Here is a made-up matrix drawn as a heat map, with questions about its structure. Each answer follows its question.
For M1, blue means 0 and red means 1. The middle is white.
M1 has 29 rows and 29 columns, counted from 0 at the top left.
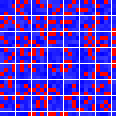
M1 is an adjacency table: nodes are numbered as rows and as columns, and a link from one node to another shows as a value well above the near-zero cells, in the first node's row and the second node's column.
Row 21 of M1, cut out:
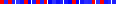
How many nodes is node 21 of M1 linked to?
8
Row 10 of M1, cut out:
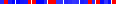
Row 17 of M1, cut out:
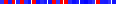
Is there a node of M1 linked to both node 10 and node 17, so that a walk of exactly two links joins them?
yes
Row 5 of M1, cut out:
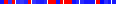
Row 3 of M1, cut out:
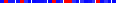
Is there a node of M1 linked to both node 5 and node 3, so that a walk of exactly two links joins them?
yes
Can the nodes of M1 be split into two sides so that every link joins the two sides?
no
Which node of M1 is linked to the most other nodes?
node 23
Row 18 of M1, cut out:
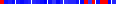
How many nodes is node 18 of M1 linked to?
5
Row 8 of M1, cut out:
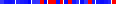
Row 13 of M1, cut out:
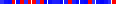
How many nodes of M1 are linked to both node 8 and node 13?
4
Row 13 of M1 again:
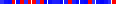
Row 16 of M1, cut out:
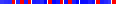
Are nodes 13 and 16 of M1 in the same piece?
yes
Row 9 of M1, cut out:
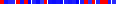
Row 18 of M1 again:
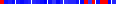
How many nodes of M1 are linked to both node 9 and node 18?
5
